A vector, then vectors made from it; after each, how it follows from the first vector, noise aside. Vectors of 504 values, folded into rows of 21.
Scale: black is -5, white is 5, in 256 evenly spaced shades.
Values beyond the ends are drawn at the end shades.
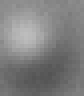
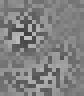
sign-scrambled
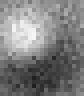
scaled up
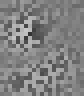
sign-scrambled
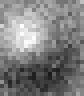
scaled up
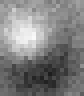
scaled up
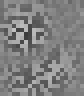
sign-scrambled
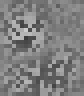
sign-scrambled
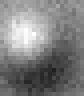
scaled up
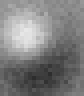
scaled up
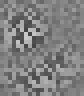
sign-scrambled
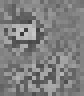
sign-scrambled
